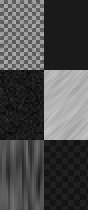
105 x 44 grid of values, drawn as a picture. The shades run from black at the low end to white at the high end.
It is made of 3 by 2 panels. Panel 1,1: middling, checkered, strong in contrast. Panel 1,2: very low, flat. Panel 2,1: very low, fine-grained, faint in contrast. Panel 2,2: high, slanting up to the right, faint in contrast. Panel 3,1: low, streaked downward. Panel 3,2: very low, checkered, faint in contrast.
